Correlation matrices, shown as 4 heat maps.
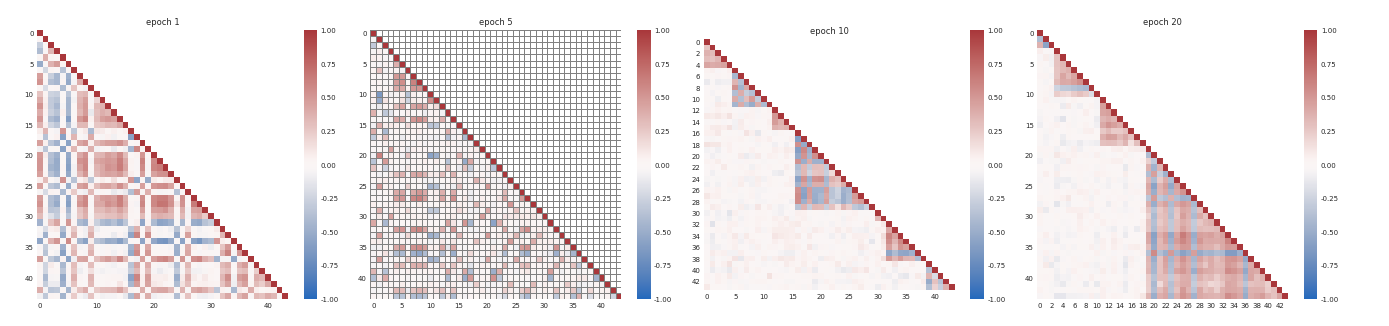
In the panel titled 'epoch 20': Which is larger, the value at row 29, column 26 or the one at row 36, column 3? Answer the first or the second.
the first
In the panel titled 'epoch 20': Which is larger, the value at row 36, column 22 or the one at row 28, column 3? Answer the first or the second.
the second
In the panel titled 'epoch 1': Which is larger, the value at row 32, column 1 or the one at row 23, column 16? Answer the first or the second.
the second
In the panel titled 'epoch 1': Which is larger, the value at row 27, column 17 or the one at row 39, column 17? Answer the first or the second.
the second
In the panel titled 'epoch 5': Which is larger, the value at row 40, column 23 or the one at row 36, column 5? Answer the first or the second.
the first
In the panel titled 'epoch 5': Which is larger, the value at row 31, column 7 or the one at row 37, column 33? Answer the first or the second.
the second
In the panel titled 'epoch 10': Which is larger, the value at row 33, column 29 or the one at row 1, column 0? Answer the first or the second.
the second
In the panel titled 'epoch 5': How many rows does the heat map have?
44
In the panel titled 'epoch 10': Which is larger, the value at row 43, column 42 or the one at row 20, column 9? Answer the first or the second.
the first
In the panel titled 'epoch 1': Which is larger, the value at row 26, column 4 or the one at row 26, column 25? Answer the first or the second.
the second
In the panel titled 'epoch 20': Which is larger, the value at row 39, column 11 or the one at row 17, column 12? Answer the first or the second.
the second
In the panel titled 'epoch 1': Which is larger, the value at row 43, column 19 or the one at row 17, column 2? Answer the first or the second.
the first
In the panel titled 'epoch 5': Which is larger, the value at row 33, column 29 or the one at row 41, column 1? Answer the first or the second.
the first
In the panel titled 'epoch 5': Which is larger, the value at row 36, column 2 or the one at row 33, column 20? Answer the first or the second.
the second
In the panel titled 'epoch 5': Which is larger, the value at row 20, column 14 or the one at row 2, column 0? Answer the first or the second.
the first
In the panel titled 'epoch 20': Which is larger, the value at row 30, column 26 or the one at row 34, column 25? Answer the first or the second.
the second
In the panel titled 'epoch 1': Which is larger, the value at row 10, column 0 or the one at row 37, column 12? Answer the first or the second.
the second
